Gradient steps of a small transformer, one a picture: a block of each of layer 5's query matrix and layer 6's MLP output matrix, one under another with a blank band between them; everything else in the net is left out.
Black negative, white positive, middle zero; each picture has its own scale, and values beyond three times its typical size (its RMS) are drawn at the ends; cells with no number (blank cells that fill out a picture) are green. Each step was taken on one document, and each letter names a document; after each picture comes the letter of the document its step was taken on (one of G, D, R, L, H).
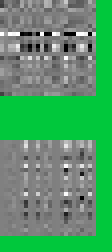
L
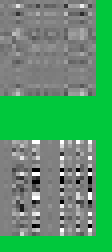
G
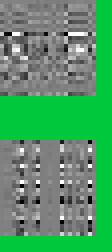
G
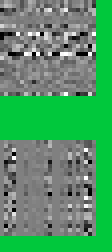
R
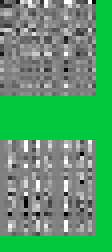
L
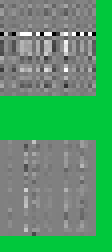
L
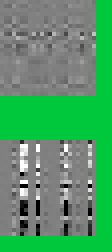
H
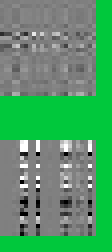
H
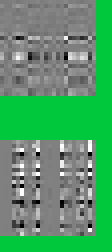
G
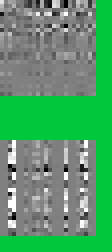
L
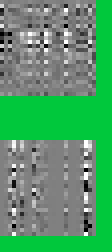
L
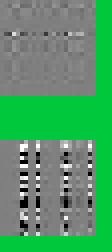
H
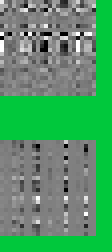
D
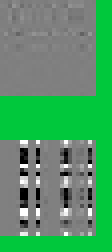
H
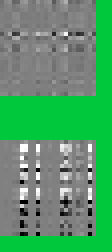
H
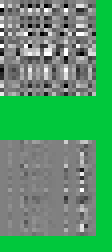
L
